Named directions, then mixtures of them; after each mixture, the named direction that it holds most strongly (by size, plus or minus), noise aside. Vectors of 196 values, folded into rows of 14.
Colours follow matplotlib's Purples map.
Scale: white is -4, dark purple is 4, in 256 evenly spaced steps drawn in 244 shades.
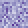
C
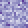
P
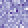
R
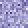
R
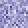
C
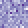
R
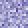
R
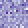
R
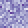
R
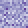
C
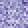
P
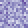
P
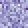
R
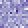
R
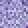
P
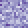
P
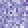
R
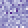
R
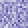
C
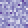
P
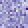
R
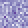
C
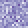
C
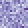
R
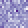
R
